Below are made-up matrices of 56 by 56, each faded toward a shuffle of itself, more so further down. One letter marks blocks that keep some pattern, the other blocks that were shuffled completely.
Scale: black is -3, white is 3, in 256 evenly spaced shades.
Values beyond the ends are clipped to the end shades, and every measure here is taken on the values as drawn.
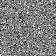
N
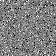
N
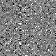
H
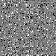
H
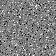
N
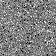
N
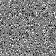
H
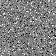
N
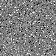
N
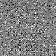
H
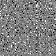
H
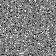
N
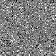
H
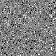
H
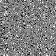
H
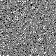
N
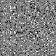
H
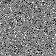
N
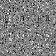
H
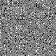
H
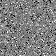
N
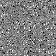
H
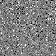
H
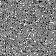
N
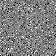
H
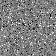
N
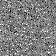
N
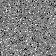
N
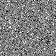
N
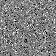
N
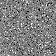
N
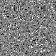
H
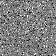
N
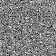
N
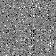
H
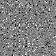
H
